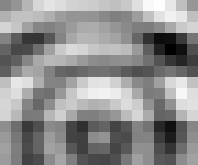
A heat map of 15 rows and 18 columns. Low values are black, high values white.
The top middle is the calmest part. Horizontal stripes repeat 2 times down the table. Concentric rings centre on the bottom middle.
